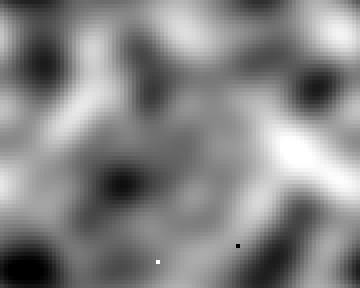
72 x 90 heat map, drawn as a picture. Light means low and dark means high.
The ninth with the lowest average is the middle right. Two lone cells stand out: one far higher and one far lower than their neighbours. The ninth with the highest average is the bottom left. On average the colour sits 50% of the way up the scale. The centre is the calmest part.
